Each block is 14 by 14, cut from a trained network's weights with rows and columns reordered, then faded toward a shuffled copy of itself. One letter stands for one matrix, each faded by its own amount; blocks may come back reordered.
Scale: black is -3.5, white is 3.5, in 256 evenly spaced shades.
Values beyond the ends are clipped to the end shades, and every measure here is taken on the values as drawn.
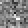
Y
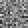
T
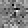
Y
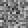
T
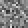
T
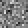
T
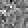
Y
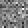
Y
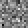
T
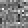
Y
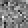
T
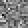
T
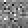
Y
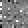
Y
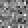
Y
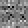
Y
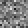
T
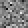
T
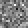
T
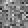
T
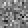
T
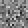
T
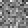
T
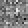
Y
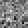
T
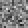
T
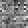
Y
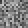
T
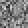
T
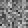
T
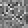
T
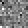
Y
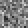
T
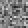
T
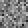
T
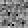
Y
